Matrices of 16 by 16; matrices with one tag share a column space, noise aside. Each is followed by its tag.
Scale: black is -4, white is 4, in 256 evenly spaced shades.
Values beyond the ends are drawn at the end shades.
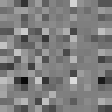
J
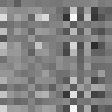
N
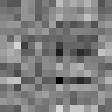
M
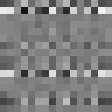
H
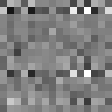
H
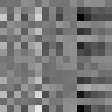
N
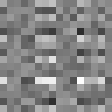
J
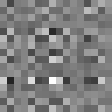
J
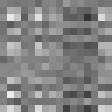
N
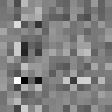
M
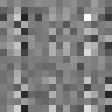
N
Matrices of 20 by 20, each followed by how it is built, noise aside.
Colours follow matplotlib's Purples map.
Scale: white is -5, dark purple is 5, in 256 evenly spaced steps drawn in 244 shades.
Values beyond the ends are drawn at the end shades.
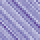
Toeplitz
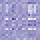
low rank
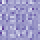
low rank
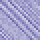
Toeplitz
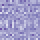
low rank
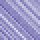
Toeplitz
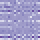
low rank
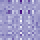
low rank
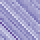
Toeplitz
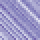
Toeplitz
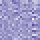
low rank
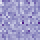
low rank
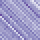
Toeplitz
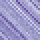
Toeplitz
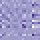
low rank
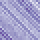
Toeplitz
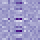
low rank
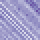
Toeplitz
